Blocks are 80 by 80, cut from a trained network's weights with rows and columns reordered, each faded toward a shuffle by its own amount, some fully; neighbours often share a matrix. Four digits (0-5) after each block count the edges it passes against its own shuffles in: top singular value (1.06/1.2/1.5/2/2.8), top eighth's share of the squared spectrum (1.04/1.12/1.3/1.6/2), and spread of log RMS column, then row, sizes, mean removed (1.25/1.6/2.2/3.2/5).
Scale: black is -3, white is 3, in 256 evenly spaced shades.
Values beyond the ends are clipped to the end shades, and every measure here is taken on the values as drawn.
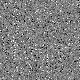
2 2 0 0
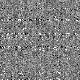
3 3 1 3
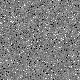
0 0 0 0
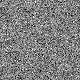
0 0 0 0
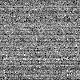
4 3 1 1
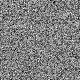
0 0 0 0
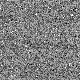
0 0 0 0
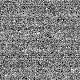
2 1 0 0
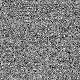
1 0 0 0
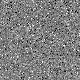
1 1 0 0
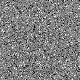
2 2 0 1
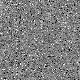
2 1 0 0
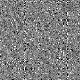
3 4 3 2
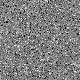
1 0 0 0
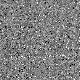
1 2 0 1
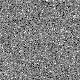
0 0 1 0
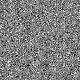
1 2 0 1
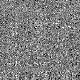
2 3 0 2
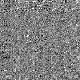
2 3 1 2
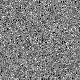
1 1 0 0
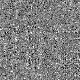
2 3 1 2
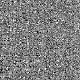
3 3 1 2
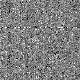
2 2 1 2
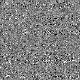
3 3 1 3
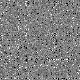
3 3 2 2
